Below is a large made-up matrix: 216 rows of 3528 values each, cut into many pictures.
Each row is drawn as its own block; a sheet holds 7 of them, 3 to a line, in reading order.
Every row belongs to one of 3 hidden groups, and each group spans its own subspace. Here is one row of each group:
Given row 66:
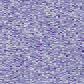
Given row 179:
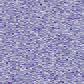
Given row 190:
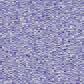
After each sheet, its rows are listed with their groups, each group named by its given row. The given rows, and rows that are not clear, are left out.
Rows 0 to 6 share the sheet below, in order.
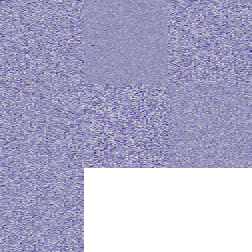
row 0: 190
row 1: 179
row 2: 66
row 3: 66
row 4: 66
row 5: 190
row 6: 179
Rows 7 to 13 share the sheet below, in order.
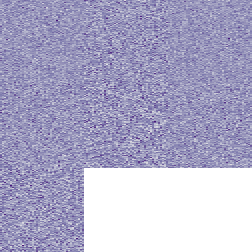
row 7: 66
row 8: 190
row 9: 190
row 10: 179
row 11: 66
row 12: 190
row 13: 190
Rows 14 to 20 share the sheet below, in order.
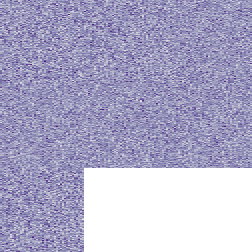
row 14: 179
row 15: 66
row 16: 179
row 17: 66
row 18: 66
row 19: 66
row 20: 66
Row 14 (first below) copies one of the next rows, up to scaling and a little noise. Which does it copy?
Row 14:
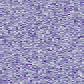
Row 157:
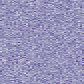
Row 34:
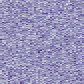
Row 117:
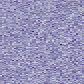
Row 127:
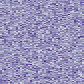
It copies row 127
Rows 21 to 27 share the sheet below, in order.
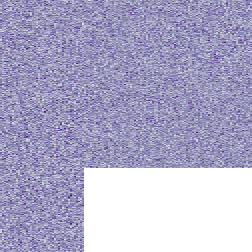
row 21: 179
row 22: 66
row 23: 66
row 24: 190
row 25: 190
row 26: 190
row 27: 190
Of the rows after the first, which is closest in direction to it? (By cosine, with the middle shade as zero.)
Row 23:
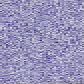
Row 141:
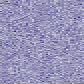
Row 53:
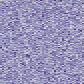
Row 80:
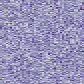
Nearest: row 141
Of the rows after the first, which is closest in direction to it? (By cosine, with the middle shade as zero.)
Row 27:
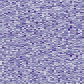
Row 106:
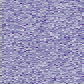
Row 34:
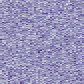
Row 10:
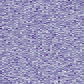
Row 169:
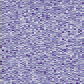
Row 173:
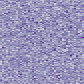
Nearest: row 173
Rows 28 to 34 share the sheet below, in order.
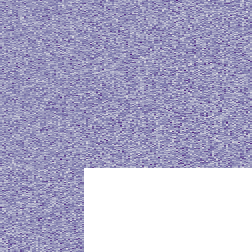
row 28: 190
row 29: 66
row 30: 190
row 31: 179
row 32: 179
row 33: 179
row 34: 179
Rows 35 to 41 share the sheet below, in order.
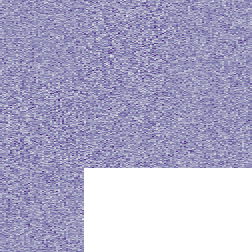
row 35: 179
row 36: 190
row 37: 66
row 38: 66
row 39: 179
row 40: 179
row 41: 66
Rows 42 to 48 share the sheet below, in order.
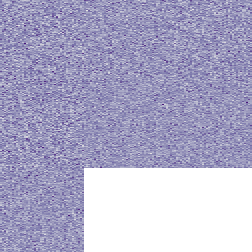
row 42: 66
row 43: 190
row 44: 66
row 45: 190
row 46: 179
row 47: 190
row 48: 179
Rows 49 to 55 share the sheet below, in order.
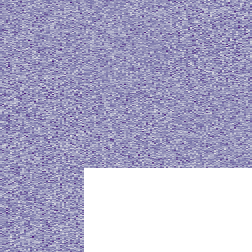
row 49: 179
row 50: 66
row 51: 190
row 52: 66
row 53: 190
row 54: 190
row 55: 66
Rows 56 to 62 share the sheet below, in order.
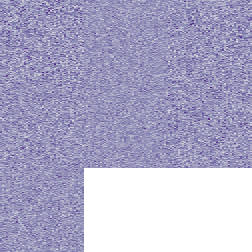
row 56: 66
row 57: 190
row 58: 190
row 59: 190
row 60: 179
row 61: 66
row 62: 179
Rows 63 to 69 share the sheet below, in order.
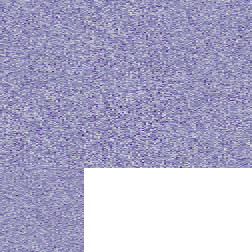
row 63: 66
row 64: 66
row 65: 190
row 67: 190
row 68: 190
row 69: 179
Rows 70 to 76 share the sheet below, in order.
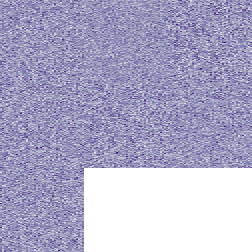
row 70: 190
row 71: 190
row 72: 66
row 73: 190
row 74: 66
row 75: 66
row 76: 179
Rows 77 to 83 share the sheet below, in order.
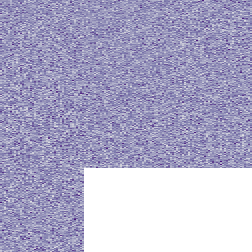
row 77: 179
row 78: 179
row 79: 179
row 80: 66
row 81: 190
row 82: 179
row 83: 179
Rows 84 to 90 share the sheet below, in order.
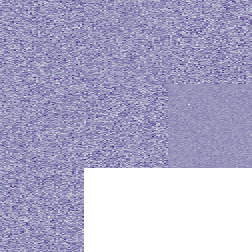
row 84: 179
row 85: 66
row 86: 179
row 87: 179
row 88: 179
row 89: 66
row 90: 190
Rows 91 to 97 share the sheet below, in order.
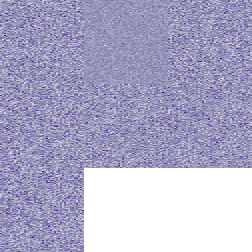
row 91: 190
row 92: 66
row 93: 179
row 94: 66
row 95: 179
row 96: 66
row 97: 66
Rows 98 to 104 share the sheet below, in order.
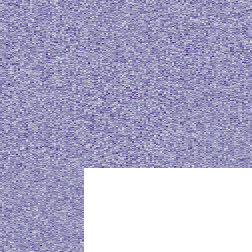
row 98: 66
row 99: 179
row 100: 179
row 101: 190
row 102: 66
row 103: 190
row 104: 179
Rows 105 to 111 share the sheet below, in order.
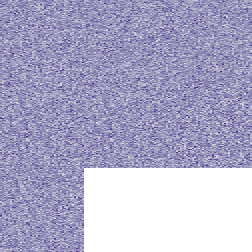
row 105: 179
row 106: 179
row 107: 66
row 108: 190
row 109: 190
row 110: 179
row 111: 190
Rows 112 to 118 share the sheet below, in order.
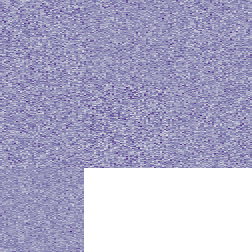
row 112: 66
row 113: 190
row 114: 190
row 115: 190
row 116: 66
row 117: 179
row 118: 190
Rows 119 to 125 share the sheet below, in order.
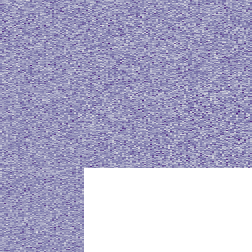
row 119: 66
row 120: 66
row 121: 66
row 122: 190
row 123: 66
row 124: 190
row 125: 190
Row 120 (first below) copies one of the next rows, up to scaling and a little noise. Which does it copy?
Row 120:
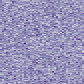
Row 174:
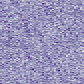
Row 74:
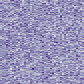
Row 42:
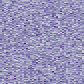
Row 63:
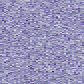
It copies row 42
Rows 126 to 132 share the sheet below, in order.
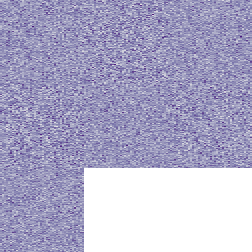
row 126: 66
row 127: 179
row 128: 190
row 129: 66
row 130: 190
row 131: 66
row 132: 179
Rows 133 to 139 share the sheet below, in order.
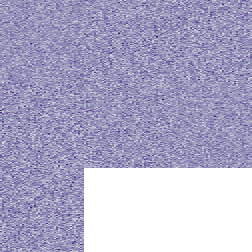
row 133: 179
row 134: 190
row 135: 190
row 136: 179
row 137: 179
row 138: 179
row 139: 179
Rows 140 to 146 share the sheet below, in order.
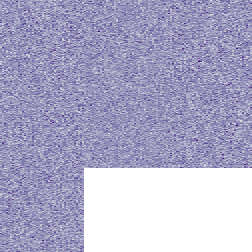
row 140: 190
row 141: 66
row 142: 179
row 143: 179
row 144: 190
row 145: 190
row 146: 66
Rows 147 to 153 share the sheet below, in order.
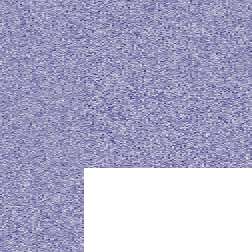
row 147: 190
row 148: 179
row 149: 66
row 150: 179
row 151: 66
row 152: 179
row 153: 179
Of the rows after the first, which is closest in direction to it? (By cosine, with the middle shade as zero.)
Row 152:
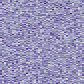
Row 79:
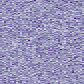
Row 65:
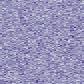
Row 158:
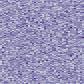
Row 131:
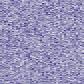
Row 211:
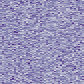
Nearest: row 79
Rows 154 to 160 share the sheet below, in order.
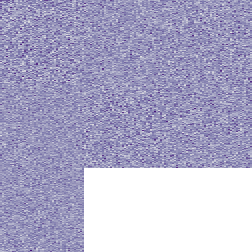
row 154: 190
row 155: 66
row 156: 190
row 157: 179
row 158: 190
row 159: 179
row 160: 190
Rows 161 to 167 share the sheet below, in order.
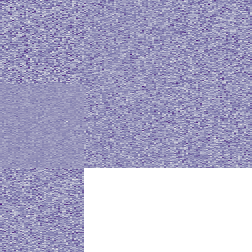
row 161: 190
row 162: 66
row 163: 179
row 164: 179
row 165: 190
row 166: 66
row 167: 179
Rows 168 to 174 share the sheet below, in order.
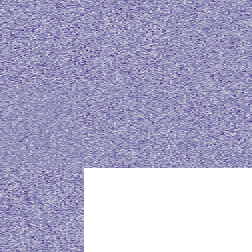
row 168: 179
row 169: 190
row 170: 179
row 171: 190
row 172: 66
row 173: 190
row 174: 66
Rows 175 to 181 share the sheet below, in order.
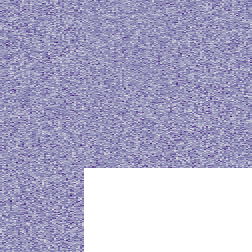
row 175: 66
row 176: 179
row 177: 179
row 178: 179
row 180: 190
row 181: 190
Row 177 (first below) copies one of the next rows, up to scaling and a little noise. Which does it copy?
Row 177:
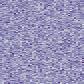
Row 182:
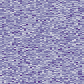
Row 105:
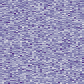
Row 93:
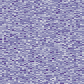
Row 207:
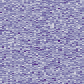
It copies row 105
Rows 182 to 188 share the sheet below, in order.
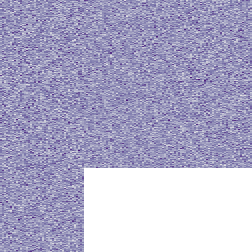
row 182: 179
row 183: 190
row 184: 190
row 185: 66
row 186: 190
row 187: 179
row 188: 179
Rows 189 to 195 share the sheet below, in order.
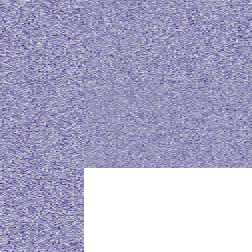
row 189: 66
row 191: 190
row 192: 179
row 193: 179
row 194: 179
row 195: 190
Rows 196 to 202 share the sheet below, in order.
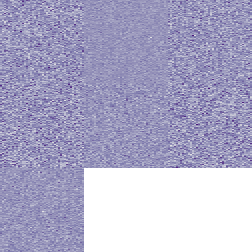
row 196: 66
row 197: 179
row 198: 190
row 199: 179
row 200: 190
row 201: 179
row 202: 179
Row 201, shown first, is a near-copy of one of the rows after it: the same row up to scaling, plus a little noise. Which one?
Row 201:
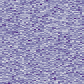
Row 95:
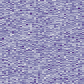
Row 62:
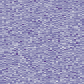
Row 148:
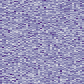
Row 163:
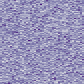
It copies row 163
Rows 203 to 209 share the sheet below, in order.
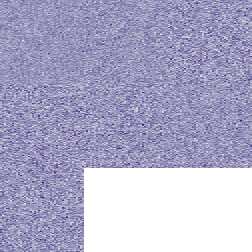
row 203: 66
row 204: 179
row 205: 179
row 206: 179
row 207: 179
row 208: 190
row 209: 190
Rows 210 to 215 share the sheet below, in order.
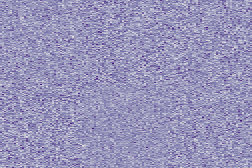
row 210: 190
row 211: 179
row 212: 66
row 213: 190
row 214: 190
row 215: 190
